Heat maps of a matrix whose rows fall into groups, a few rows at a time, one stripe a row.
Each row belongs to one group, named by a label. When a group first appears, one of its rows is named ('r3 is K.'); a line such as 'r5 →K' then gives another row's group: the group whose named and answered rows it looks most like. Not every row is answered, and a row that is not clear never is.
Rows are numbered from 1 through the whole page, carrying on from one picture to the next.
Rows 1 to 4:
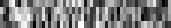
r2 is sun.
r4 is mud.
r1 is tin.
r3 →sun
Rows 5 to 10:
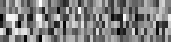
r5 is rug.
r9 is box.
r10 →tin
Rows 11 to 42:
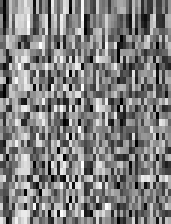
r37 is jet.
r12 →sun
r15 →jet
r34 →mud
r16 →rug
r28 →rug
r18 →sun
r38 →tin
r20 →tin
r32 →mud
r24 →tin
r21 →box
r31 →rug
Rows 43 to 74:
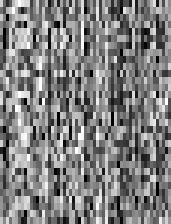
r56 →box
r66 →sun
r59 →mud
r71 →jet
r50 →rug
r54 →rug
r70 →tin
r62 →mud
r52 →rug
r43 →box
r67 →tin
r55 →rug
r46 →tin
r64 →tin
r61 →sun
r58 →rug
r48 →sun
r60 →box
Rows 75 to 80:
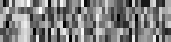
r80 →box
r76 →rug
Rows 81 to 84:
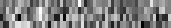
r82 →rug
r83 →tin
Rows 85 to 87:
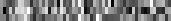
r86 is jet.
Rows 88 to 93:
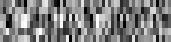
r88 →tin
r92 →rug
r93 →box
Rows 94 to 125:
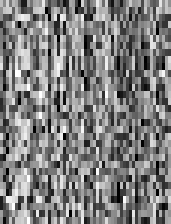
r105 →jet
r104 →rug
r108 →tin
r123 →tin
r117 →tin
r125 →jet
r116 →rug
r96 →mud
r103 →jet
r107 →tin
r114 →jet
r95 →rug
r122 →rug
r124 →box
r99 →mud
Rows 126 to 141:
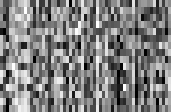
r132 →rug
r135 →rug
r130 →tin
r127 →sun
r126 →box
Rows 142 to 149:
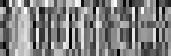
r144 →box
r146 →box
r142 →tin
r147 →box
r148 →sun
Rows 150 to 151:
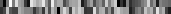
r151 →mud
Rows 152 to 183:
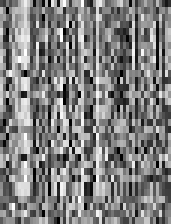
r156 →jet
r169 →sun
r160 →box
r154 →box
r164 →jet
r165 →rug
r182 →box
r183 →tin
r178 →mud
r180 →mud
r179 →mud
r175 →box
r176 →mud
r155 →box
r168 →mud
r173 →jet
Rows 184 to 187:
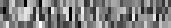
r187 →rug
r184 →tin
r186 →box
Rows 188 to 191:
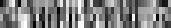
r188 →tin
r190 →box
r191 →mud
